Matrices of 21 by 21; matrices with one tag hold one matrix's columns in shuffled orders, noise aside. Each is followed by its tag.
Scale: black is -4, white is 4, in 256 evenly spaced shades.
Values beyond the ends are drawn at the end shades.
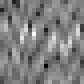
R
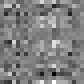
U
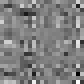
U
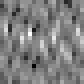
R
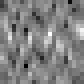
R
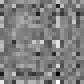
U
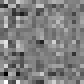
U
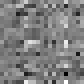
U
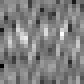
R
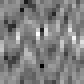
R
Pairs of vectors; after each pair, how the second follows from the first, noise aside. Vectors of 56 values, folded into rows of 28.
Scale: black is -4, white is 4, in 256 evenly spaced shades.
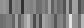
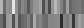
reversed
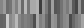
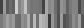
wrapped around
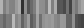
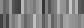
wrapped around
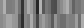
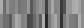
reversed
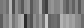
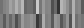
reversed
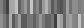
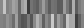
reversed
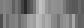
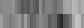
wrapped around
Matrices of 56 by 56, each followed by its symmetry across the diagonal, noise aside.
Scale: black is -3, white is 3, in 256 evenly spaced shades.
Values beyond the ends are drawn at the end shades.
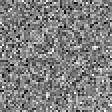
symmetric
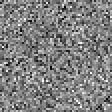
symmetric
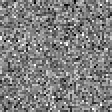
neither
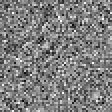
symmetric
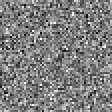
neither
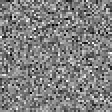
neither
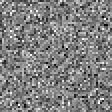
symmetric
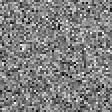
neither
